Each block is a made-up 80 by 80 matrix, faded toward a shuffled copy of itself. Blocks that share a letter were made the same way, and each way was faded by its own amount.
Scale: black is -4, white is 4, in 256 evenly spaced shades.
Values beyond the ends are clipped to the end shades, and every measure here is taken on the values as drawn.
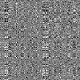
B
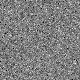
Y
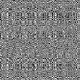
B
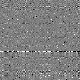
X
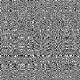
X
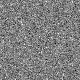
Y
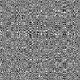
B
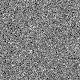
Y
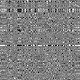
X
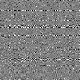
X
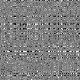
X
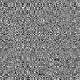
B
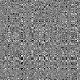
B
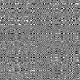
X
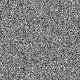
Y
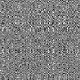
B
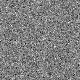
Y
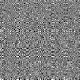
B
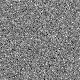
Y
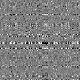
X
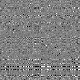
X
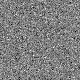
Y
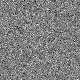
Y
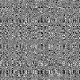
B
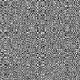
B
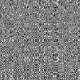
B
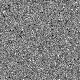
Y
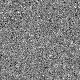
Y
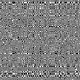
X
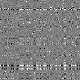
X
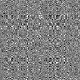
B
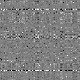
X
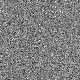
Y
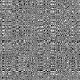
B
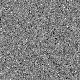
Y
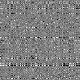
X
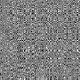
B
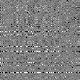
X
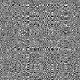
B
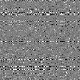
X
